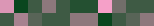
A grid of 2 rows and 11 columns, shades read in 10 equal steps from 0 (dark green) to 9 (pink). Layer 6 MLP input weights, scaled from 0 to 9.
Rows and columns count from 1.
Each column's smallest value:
2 0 2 2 2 1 1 0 2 2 2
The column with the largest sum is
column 1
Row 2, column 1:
2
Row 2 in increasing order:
0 2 2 2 2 3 3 5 5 5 6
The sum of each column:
10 6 5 7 4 6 6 9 6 5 7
